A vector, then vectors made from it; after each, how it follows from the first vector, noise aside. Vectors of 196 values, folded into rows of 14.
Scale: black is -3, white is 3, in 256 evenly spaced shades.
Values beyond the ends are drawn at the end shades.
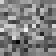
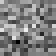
copied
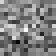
copied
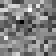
wrapped around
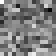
wrapped around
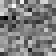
wrapped around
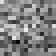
copied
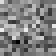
copied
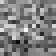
copied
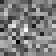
sign-scrambled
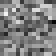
wrapped around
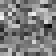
wrapped around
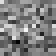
copied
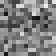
wrapped around
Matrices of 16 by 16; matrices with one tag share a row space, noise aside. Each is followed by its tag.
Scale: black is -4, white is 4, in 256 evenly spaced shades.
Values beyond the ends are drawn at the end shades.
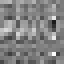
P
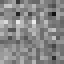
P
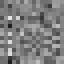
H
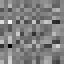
H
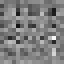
P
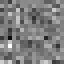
H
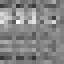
P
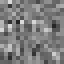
H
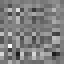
H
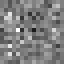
H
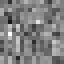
H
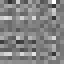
P
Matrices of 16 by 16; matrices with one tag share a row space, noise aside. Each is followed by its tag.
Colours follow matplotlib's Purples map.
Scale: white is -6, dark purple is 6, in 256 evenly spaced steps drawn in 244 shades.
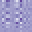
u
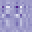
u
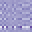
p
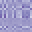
p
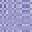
p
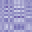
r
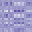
r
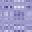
r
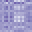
r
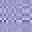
p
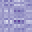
r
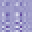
u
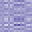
r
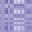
r
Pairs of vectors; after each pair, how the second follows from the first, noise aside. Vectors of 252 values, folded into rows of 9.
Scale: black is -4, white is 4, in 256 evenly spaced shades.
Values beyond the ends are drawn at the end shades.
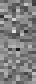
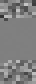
partly zeroed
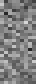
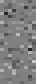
partly zeroed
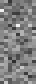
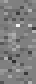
partly zeroed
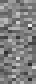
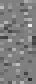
partly zeroed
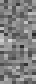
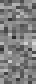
reversed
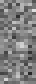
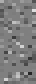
partly zeroed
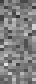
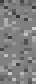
partly zeroed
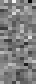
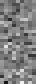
reversed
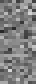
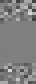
partly zeroed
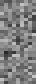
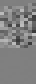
partly zeroed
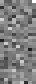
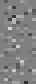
partly zeroed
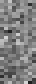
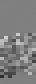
partly zeroed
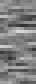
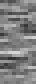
reversed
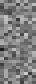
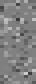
partly zeroed
